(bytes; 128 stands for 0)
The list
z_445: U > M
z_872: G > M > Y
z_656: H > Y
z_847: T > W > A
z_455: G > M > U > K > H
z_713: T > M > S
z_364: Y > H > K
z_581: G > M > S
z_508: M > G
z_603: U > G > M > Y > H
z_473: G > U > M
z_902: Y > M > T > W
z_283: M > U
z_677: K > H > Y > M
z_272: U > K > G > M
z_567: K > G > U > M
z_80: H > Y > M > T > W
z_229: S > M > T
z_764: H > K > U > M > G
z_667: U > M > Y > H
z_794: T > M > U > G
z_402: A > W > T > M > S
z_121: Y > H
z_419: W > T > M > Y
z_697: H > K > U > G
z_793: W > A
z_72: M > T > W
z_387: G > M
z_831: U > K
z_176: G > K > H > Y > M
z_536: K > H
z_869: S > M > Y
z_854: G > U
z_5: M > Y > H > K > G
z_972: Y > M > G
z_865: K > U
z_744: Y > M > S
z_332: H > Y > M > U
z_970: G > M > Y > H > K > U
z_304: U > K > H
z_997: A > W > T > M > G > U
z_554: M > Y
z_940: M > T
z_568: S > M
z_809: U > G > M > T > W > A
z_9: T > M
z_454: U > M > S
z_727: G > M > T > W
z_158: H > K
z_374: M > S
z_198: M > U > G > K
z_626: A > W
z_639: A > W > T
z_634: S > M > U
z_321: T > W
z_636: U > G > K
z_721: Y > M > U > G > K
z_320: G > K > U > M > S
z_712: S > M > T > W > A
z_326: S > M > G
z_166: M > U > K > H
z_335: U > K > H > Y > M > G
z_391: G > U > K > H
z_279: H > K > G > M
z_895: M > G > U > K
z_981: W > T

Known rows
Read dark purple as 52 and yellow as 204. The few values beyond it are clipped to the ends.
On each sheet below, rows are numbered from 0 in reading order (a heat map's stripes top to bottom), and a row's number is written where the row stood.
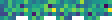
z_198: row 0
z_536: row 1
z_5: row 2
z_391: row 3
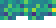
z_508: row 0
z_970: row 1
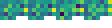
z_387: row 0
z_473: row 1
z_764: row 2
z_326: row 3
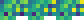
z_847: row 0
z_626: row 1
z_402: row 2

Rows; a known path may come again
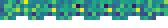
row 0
z_712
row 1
z_970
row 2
z_567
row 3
z_636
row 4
z_473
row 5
z_283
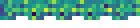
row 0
z_454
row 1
z_80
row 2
z_332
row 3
z_176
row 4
z_508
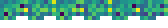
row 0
z_697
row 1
z_869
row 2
z_158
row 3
z_326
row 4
z_391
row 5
z_198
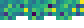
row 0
z_387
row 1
z_764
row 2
z_626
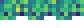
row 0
z_847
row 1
z_72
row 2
z_794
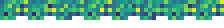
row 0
z_997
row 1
z_536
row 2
z_972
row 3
z_639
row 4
z_727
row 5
z_667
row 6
z_677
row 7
z_402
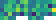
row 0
z_713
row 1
z_455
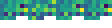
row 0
z_335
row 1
z_5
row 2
z_865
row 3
z_272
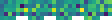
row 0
z_304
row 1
z_872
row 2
z_854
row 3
z_321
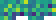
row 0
z_902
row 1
z_603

